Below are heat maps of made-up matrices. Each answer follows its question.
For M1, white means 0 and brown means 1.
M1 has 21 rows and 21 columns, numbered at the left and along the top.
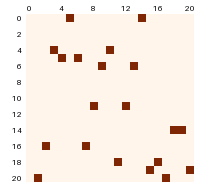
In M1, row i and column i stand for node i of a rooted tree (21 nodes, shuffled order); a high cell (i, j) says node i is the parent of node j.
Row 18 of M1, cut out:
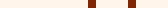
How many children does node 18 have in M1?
2
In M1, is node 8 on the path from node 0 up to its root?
no
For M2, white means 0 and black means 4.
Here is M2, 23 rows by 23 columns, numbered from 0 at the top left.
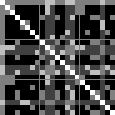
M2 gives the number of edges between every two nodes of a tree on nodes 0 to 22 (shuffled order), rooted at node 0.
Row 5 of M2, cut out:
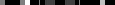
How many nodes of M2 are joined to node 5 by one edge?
1
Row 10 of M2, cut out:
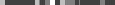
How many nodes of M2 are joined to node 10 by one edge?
3
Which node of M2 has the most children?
14
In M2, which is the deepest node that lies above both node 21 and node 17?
13
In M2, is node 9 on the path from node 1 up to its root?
yes
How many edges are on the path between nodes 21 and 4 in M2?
4
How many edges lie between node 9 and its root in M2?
1
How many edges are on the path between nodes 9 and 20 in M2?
2
